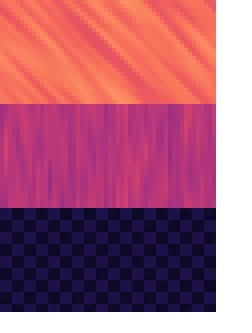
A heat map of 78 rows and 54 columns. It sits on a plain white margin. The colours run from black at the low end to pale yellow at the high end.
The table splits into 3 rows of 1 panel. Panel 1,1: high, slanting down to the right, faint in contrast. Panel 2,1: middling, streaked downward, faint in contrast. Panel 3,1: very low, checkered, faint in contrast.
